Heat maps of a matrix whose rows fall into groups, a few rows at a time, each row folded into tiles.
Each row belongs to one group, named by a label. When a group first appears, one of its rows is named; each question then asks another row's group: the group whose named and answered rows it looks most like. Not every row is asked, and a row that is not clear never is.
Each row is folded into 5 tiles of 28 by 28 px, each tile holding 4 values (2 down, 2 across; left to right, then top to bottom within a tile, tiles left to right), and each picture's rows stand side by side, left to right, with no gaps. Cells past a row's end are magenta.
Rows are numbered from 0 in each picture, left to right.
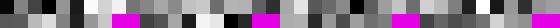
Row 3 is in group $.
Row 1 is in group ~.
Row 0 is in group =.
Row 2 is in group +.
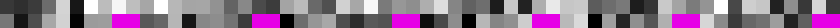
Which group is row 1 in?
~
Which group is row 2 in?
=
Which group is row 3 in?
$
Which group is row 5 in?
+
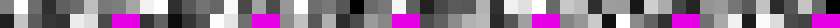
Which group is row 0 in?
$
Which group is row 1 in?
$
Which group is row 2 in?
+
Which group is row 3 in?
=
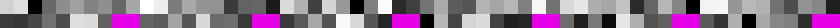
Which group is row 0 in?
$
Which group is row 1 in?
~
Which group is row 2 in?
~
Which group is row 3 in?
=
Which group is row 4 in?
~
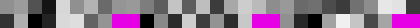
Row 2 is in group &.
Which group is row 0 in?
$
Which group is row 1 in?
=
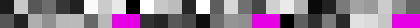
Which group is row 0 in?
&
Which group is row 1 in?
$
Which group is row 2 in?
$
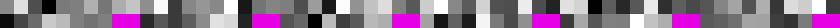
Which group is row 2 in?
=
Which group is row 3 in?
~
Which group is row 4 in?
$
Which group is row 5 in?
=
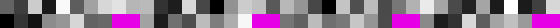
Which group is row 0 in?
=
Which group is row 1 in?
&
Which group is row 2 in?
$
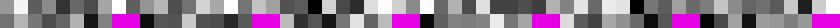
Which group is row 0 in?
+
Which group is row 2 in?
&
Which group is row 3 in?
$
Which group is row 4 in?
+
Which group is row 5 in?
$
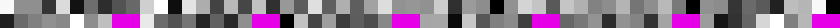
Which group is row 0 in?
$
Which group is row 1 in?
+
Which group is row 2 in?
=
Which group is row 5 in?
&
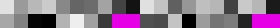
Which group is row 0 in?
~
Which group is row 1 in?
~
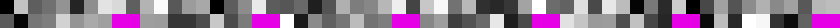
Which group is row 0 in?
&
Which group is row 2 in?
&
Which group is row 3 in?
+
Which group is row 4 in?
+
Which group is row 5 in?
=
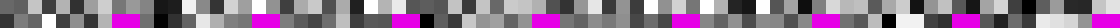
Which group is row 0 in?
=
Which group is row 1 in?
&
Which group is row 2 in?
=
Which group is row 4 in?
=
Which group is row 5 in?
$
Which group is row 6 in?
~
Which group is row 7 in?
$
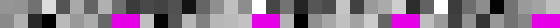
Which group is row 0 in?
~
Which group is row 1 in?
&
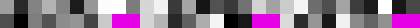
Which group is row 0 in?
&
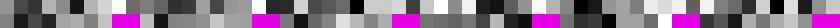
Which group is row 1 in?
&
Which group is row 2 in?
&
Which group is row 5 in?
$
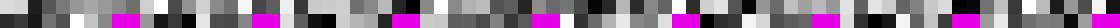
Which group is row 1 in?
~
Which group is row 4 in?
&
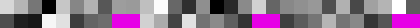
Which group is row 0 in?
=
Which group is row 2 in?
=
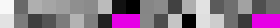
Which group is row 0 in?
~
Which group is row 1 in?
~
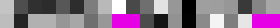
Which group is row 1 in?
$
